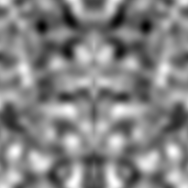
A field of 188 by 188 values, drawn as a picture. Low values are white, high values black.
The left and right halves mirror each other. No row or column stands out. There are no lone odd cells. The field is smooth, with broad soft blobs.
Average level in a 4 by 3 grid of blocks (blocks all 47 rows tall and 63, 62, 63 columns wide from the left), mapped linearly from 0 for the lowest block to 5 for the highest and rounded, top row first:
3 5 3 | 2 0 2 | 3 0 3 | 1 1 1
